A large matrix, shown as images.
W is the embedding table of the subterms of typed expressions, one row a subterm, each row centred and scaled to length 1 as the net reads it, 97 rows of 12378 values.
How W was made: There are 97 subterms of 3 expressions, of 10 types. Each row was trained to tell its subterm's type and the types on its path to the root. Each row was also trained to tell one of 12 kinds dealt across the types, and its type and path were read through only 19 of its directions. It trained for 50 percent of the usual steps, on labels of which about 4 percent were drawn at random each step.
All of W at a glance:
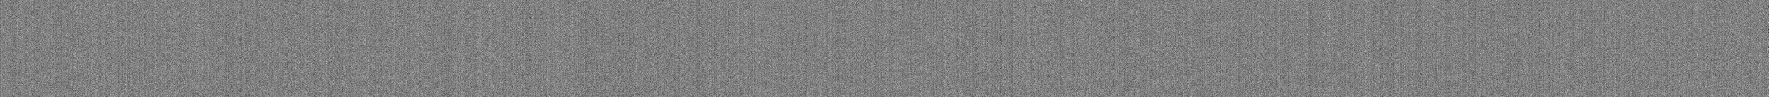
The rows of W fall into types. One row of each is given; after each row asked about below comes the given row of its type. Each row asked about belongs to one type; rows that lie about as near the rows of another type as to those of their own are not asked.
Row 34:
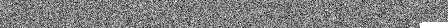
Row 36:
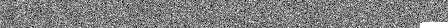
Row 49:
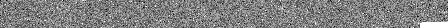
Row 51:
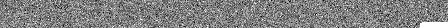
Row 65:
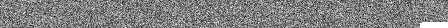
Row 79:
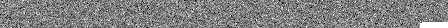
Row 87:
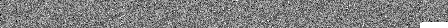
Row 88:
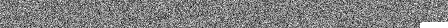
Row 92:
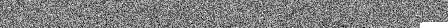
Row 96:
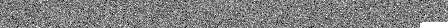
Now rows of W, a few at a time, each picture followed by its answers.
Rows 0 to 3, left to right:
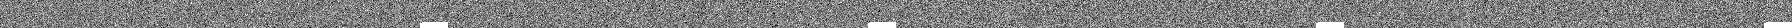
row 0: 51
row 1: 88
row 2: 36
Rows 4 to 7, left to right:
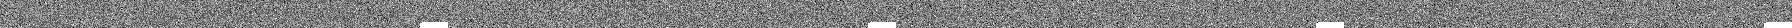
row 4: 79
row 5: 34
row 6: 87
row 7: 49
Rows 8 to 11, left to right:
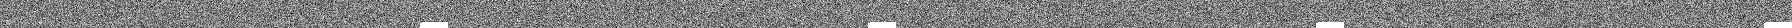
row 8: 87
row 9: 51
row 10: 96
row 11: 88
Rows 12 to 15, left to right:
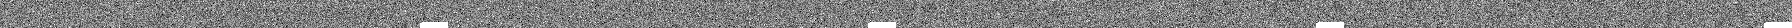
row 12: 88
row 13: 88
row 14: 49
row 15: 92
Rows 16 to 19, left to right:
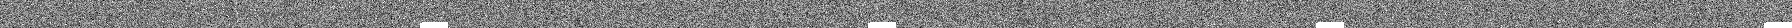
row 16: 87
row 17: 34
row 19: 36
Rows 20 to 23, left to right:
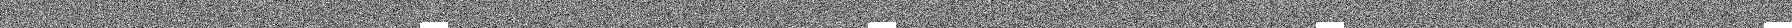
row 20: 65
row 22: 92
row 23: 51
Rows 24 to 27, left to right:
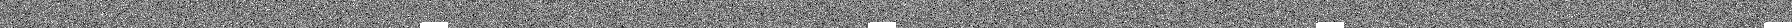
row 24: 49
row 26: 79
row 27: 87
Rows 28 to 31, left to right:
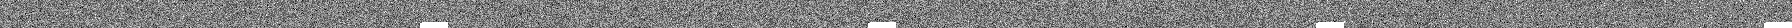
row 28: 51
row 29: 65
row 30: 36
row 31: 49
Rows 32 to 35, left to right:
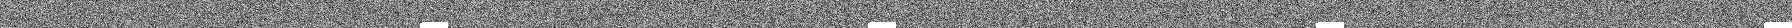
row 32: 79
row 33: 92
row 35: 92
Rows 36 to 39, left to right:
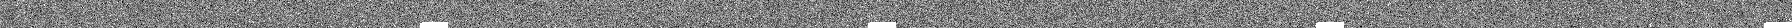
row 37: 36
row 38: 88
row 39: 79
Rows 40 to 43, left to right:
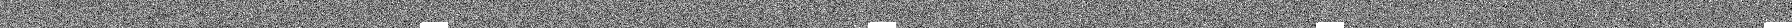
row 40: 88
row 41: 96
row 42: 65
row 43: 96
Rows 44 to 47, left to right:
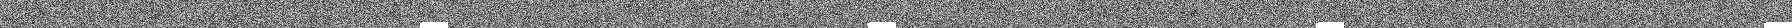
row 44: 96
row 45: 88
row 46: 79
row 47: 65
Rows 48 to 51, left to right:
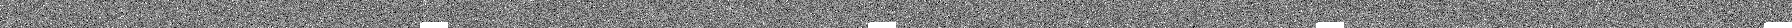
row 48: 87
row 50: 88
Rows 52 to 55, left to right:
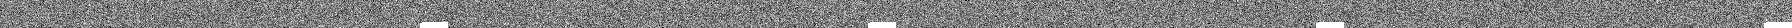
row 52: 79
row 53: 87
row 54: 87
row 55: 36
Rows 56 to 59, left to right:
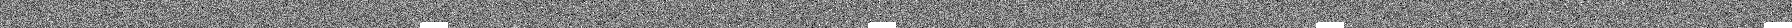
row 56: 87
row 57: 88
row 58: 88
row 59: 87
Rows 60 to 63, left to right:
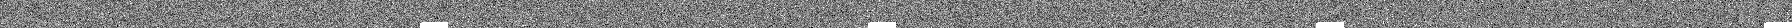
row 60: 49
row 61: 96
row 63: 51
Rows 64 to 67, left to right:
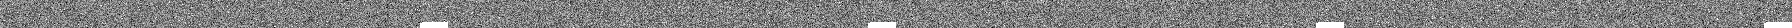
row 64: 36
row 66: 92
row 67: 87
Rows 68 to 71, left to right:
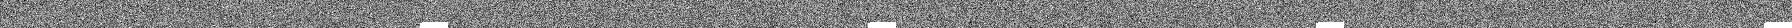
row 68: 65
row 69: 92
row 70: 96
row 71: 92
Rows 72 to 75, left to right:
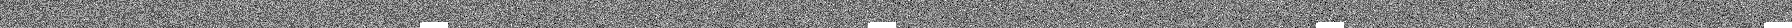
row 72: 96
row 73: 51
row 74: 51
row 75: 34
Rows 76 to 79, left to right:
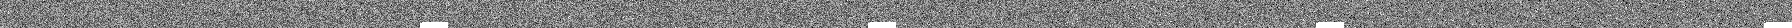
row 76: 96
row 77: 92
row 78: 96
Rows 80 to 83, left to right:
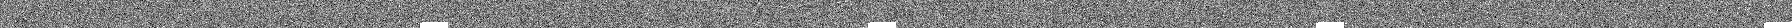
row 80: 96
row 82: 65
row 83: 49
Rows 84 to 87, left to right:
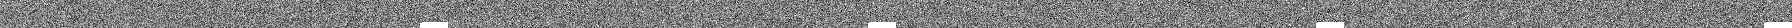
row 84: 36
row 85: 65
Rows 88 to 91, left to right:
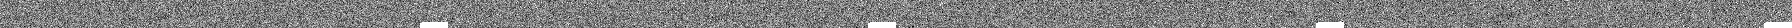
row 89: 87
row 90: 79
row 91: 88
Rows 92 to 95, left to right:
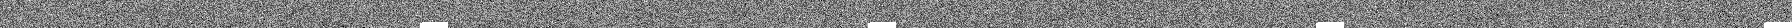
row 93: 79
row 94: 92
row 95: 92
